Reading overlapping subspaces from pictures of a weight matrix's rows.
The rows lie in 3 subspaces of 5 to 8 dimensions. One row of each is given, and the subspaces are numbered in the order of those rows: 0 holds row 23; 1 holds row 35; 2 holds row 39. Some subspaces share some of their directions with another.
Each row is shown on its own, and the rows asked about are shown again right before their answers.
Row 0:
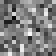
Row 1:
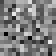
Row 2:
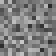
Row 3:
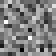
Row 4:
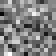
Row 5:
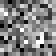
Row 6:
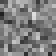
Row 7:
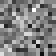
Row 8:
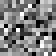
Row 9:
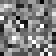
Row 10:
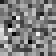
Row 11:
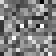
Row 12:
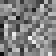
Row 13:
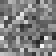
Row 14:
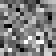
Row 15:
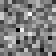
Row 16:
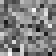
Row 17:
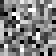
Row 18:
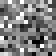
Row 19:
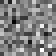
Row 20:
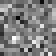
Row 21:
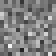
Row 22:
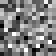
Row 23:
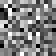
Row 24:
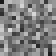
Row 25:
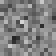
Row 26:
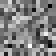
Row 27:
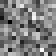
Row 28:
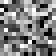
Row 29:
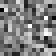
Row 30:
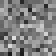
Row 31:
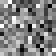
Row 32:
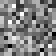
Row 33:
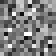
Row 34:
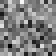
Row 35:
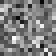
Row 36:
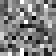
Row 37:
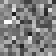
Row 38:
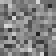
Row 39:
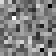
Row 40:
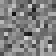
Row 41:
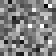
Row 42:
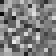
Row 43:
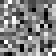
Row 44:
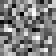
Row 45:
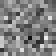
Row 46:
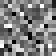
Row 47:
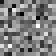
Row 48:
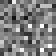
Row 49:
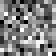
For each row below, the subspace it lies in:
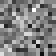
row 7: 0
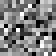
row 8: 2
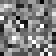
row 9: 1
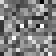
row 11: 1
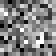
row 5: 0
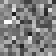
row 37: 0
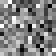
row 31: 0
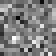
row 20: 1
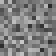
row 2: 0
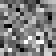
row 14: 2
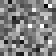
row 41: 0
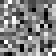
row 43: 0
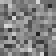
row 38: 2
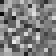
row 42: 1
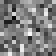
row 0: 0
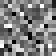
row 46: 0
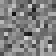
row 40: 2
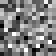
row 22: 2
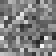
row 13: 2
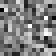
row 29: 2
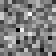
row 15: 2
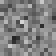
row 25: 1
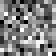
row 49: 0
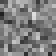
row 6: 1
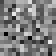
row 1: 2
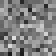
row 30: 0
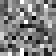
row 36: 0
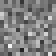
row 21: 2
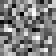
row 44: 1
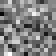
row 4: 1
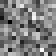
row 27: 1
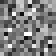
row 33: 2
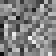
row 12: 1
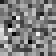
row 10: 2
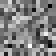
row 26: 2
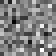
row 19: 2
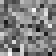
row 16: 0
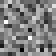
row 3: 0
